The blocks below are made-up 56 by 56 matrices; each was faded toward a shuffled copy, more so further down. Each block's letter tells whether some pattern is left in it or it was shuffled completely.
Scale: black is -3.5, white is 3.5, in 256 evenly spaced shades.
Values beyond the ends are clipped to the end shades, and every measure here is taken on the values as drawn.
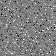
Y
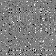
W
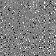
W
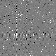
W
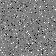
Y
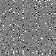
W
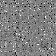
W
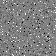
Y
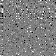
W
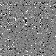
W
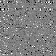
W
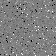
Y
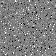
Y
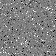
Y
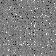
W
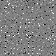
W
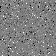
Y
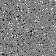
Y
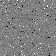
Y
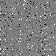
W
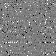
W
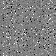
W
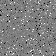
Y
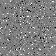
W
